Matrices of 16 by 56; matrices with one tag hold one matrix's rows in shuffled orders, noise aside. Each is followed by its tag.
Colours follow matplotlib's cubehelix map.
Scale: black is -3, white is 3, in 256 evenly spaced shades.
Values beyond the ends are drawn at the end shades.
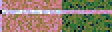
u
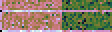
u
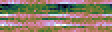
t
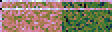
u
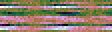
t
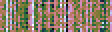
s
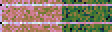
u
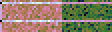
u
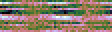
t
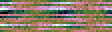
t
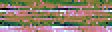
t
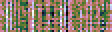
s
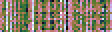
s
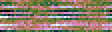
t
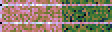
u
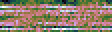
t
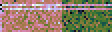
u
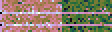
u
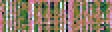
s
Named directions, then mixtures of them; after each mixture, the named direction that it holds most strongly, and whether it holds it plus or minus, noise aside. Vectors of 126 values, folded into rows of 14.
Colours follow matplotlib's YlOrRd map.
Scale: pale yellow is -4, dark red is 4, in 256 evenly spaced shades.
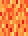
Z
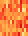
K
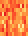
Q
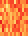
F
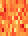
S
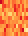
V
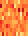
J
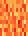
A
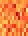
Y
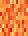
Z, plus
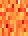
Z, plus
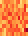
V, minus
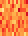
Z, plus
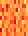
A, plus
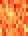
V, plus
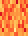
Z, plus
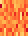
V, minus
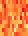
S, plus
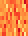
A, minus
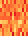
A, minus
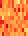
J, plus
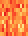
Q, plus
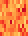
K, minus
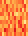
A, plus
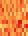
A, plus
